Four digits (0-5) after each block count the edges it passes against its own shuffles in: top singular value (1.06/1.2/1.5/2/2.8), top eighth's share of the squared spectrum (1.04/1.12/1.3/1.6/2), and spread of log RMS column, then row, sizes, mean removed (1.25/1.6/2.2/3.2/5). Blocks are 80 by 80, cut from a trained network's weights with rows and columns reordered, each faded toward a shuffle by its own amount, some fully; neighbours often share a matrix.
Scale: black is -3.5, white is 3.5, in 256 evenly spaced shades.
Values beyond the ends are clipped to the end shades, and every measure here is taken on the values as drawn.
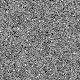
0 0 0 0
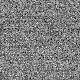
1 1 0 0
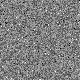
0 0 0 0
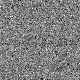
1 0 0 0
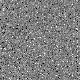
2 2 1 0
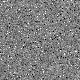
0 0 0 0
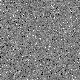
1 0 0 0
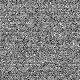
2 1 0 0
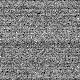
3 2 0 0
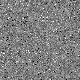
1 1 0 1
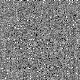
2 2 1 2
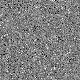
1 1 0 1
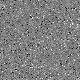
0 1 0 0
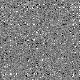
3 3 2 2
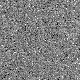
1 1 0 0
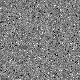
1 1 0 1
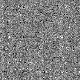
2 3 1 2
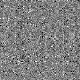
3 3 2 2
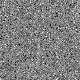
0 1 0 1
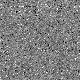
1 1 0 1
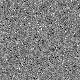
0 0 0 0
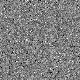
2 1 0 1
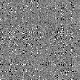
3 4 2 2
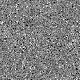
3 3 1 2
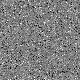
1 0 0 0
